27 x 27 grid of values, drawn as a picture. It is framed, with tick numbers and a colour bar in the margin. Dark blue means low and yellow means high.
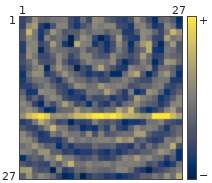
Concentric rings centre on the top middle. Row 17 differs from the rows beside it. No overall slope runs across the table. Overall the values sit about 40% of the way up the scale.
